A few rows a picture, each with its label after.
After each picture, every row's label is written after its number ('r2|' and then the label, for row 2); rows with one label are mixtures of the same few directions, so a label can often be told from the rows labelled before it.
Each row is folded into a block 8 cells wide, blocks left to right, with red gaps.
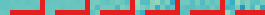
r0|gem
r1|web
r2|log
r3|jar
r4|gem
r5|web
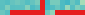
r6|log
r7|jar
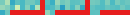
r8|web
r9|web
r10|gem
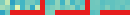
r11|web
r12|gem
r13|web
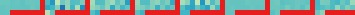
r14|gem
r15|web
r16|jar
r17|jar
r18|gem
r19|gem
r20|web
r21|jar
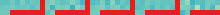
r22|gem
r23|log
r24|gem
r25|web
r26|web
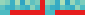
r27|gem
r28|gem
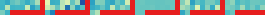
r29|log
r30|jar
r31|jar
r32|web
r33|web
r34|web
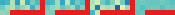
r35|gem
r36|gem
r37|log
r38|log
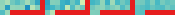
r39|log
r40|jar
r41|gem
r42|gem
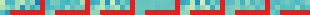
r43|jar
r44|jar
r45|gem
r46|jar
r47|gem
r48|gem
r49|log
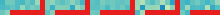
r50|jar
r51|log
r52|web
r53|log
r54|log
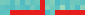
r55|gem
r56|web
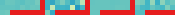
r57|jar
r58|log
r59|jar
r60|gem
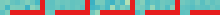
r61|log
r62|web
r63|jar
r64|web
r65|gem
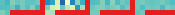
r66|web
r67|gem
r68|gem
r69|log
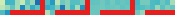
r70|jar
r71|web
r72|gem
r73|jar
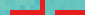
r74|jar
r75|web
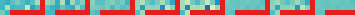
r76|log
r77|gem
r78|jar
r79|log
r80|log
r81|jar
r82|log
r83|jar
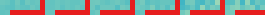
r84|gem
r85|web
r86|log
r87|web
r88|jar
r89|gem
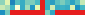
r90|web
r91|log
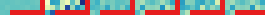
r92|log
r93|jar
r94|web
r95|log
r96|jar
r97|log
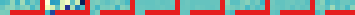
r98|gem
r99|jar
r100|log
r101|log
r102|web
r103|jar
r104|jar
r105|web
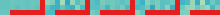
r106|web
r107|gem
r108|web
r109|web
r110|gem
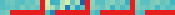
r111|jar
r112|jar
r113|jar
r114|jar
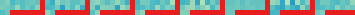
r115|web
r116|web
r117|log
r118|jar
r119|gem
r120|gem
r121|gem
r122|jar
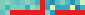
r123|log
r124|log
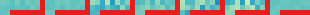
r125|gem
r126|web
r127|gem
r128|gem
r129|jar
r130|gem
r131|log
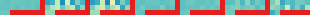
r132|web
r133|gem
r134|gem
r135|log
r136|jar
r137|gem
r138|web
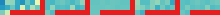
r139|jar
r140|log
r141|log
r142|jar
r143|log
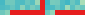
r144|jar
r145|jar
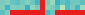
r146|log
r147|web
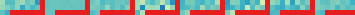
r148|jar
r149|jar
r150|web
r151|log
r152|jar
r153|jar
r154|gem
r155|jar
